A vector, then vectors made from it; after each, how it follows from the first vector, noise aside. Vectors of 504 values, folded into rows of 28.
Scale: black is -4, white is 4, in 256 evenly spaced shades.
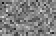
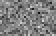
wrapped around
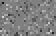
partly zeroed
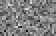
wrapped around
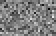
wrapped around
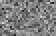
wrapped around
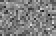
wrapped around
